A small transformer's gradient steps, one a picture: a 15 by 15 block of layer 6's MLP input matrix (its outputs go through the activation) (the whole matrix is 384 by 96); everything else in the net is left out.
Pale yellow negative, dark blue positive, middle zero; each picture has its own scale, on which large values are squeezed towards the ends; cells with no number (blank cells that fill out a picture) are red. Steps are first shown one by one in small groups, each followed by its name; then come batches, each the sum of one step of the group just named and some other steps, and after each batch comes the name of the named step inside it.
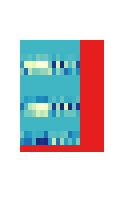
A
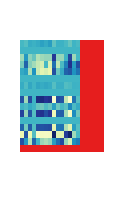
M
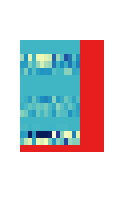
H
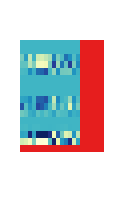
H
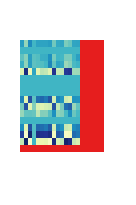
H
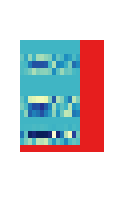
H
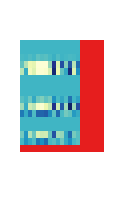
A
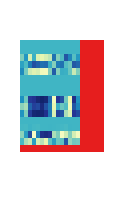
H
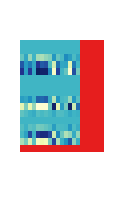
H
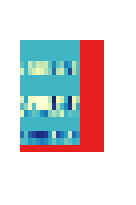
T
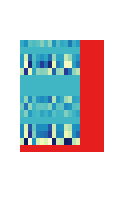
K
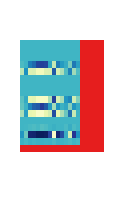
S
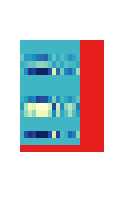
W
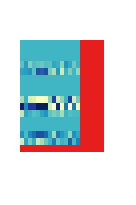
T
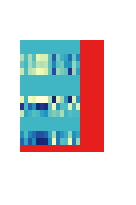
T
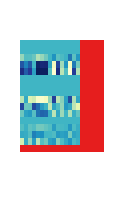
T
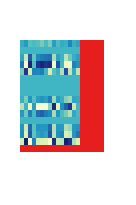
K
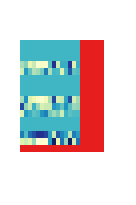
T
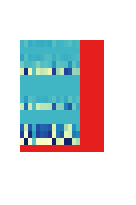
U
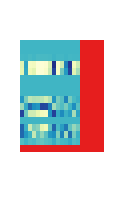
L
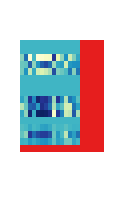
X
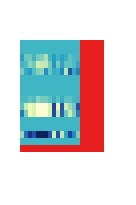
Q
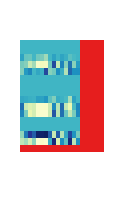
Q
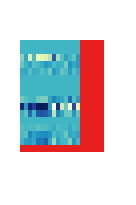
X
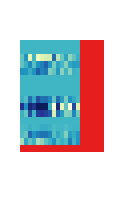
X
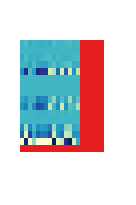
U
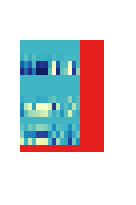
Q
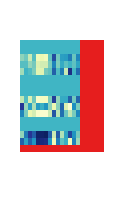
Q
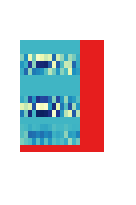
X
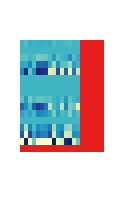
U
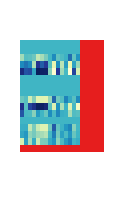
L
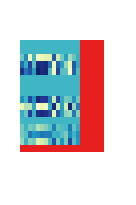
X
